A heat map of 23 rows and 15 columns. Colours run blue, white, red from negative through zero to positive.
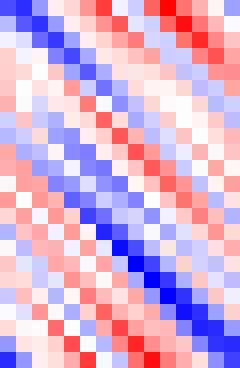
Grain: diagonal, down to the right. Slope: none. Mirror symmetry: none. Ninth with the highest average: top right. Average level on the scale: 50%.
